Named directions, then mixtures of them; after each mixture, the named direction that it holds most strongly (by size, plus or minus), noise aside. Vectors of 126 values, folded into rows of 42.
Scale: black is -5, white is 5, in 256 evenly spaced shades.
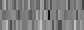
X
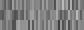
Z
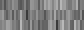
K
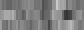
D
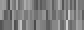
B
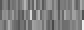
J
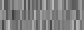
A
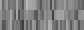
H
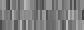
B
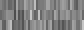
J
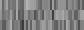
H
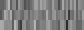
B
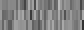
J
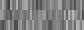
B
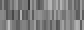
K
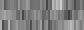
D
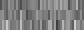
K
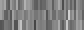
B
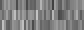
H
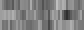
D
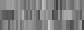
D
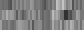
D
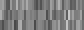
B
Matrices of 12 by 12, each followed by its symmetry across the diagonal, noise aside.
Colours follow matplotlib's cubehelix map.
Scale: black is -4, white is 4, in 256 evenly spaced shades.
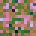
neither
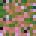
neither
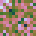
symmetric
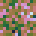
antisymmetric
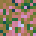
neither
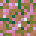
symmetric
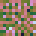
antisymmetric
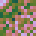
symmetric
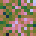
neither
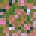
symmetric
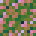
symmetric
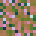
antisymmetric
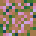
symmetric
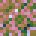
symmetric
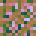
antisymmetric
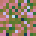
neither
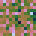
neither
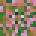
antisymmetric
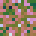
neither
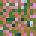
neither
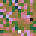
antisymmetric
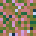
antisymmetric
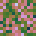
neither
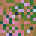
antisymmetric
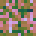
antisymmetric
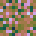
antisymmetric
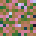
neither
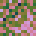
symmetric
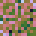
symmetric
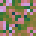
symmetric
